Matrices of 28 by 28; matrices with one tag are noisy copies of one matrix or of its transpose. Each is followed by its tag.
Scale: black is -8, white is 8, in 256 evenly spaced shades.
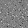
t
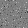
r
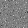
r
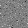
r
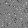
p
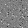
t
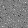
p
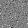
r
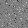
p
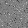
p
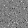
t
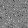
p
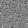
r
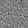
t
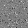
t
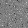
p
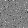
r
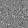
t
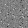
t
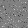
p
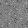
p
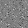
t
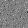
r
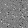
t
